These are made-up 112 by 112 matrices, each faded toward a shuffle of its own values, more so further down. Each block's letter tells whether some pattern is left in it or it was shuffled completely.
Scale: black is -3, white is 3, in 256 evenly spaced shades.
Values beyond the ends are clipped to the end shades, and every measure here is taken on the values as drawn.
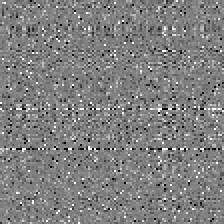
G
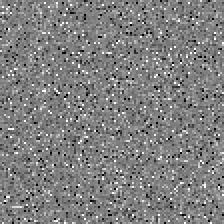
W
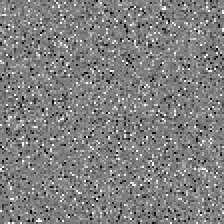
W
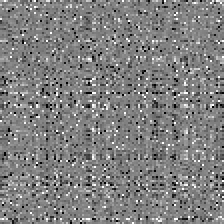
G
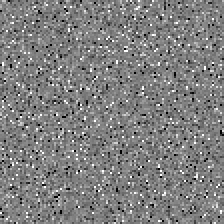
W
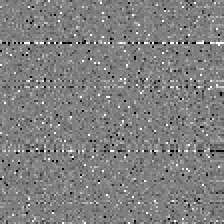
G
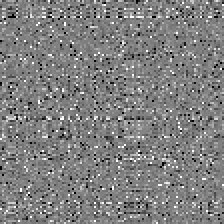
G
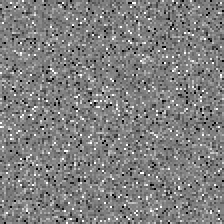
W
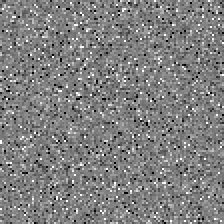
W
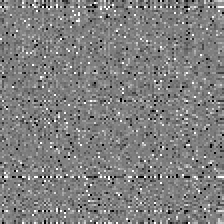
G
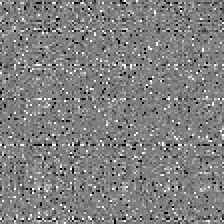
G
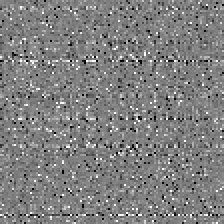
G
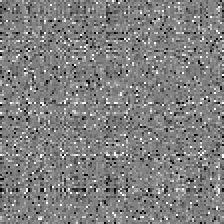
G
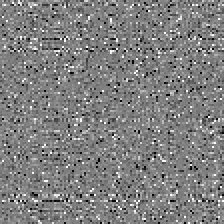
G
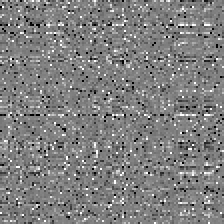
G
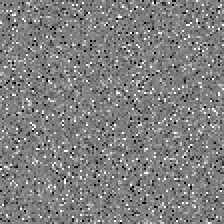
W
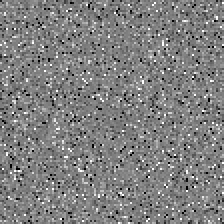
W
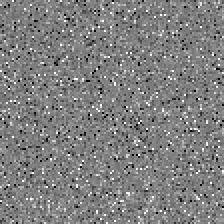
W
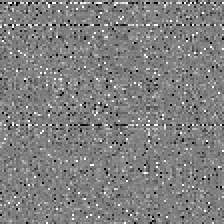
G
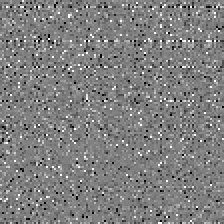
G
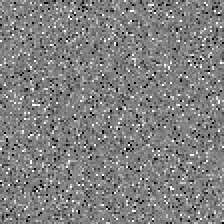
W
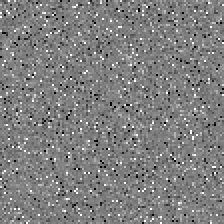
W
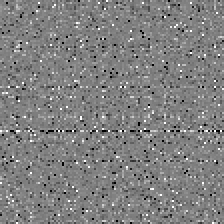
G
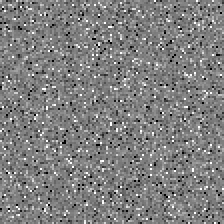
W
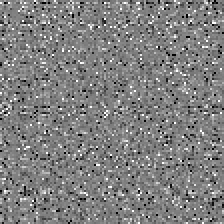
G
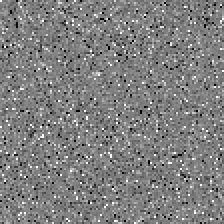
W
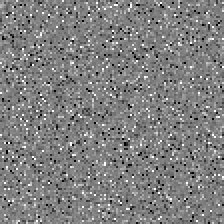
W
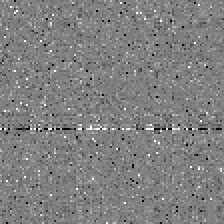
G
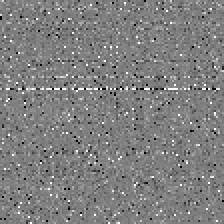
G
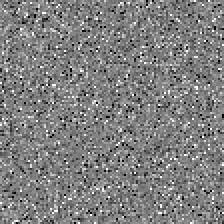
W
